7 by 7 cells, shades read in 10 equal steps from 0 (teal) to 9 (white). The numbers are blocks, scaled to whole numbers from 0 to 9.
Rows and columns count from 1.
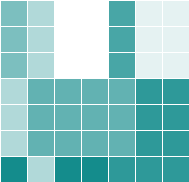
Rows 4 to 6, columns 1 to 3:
6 3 3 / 6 3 3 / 6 3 3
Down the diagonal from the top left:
4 6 9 3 3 1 1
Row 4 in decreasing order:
6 3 3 3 3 1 1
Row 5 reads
6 3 3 3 3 1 1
